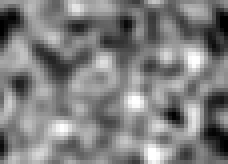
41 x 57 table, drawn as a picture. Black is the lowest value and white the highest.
No lone cell stands out from its neighbours. The halves do not mirror each other. The field is mottled with small blotches.
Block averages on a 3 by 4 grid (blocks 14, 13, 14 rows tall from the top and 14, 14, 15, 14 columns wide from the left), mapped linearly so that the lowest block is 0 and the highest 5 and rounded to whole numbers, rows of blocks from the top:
2 2 0 0 / 3 3 4 3 / 5 3 5 0
